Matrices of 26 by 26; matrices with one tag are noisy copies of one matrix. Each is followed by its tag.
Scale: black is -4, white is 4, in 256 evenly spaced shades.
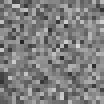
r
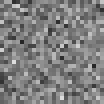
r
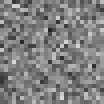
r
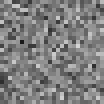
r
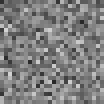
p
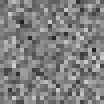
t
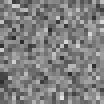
r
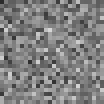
p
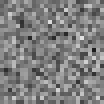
t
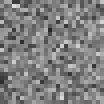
r
